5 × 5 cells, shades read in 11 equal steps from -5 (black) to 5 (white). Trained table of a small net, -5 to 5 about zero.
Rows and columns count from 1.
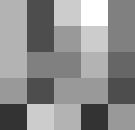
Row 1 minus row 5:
5 -5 1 8 -1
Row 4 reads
1 -2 1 1 -2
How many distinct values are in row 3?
3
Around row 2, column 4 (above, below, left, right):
5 2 1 0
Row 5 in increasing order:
-3 -3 1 2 3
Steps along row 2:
down up up down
